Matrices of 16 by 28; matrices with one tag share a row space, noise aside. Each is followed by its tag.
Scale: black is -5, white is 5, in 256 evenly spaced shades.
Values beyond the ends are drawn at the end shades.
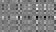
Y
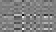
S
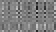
Y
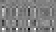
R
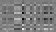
S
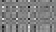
R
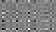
R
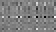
Y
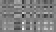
S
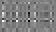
R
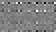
Y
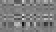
S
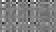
R
